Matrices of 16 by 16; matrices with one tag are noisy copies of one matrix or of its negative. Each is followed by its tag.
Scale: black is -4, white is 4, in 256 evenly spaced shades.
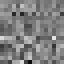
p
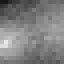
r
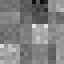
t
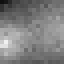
r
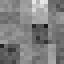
t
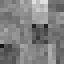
t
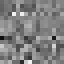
p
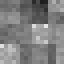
t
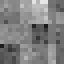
t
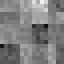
t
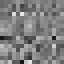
p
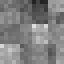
t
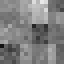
t
